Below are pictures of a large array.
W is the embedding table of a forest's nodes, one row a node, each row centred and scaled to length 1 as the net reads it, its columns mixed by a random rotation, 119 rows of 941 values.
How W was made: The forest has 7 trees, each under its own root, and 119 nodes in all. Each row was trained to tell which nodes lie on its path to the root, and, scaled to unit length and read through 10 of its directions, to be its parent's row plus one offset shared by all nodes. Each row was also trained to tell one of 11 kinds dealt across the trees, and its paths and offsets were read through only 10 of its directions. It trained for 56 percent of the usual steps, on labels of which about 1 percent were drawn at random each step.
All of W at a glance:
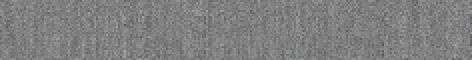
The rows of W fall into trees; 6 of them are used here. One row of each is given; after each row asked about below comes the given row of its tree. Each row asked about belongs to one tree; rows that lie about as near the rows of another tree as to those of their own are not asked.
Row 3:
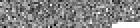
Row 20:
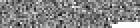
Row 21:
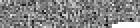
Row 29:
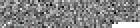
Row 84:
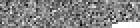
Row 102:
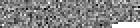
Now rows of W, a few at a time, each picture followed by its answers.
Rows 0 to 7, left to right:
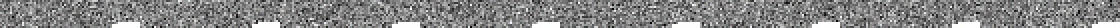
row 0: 84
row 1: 20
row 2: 102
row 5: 29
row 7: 29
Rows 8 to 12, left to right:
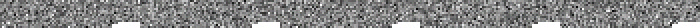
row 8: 84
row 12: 3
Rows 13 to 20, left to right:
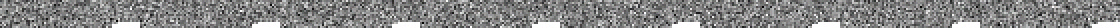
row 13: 84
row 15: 29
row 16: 102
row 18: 3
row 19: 29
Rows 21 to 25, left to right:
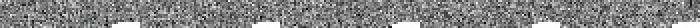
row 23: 20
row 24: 29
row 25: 29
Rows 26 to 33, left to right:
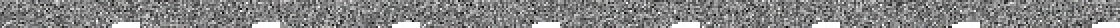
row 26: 29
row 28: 29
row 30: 3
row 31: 84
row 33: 84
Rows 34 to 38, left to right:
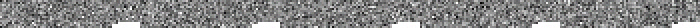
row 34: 102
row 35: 102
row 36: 102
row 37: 102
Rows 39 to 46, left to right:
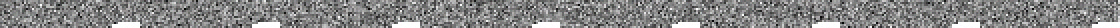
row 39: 102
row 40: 84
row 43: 29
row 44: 84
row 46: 102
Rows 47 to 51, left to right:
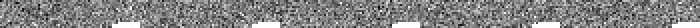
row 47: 102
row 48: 29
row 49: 84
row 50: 29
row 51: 84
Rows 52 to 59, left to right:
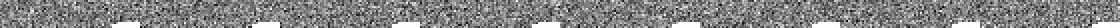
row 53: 84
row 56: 3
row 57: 29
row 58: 102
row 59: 84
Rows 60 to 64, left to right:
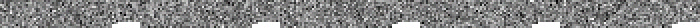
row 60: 84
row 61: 84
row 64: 102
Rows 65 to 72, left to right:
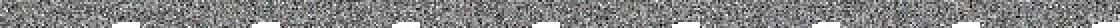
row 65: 3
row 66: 29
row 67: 3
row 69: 102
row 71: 84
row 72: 102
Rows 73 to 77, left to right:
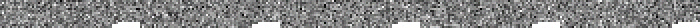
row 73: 3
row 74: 102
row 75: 3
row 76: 102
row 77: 20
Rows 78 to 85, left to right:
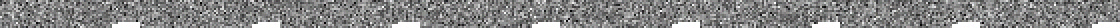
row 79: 102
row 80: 3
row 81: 29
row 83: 20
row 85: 102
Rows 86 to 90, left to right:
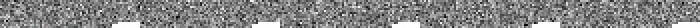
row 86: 102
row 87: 102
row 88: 20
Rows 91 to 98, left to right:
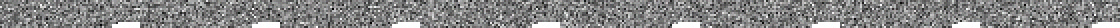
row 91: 102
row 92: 29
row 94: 102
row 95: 29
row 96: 3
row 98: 3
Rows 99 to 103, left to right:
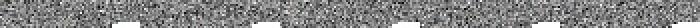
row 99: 84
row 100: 102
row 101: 3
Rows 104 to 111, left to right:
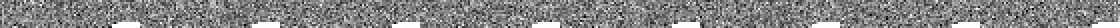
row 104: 20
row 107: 3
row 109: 3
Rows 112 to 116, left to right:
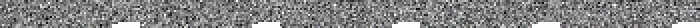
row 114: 3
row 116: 3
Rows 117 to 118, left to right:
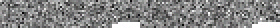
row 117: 29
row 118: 29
